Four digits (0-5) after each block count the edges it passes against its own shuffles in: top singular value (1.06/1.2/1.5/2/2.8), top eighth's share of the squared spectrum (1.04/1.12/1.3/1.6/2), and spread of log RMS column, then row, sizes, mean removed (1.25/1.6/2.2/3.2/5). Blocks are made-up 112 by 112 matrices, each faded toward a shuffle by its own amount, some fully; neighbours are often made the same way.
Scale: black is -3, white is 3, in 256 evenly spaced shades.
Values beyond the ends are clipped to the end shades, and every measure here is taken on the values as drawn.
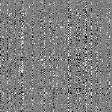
3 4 4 3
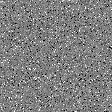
0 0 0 0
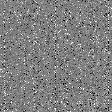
2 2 2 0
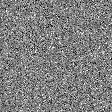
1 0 0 0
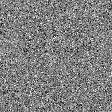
2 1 0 0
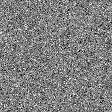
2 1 0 0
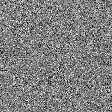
3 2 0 1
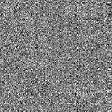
4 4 2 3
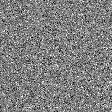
3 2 0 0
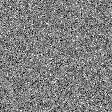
2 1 0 0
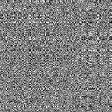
5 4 3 3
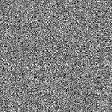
4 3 2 2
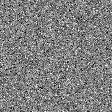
2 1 0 0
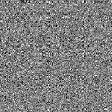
4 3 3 2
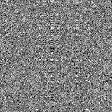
4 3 2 2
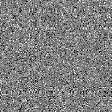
4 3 2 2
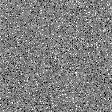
3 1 1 0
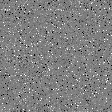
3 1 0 0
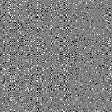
5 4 3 3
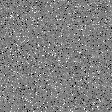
3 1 0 0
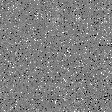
3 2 0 0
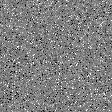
0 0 0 0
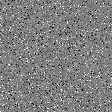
0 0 0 0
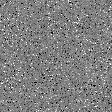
1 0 0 0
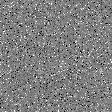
2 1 0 0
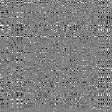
5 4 3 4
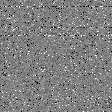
3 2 0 2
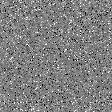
2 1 0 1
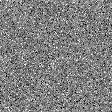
0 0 0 0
